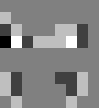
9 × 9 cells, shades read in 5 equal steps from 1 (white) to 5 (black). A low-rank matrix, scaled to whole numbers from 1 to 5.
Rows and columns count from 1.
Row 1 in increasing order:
3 3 3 3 3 3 3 3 3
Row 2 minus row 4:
-3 2 -1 1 1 1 2 -1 0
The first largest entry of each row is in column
1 2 1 1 1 1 2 2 1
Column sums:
27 25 28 26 26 26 25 27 27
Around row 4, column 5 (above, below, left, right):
3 3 2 2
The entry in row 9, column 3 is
3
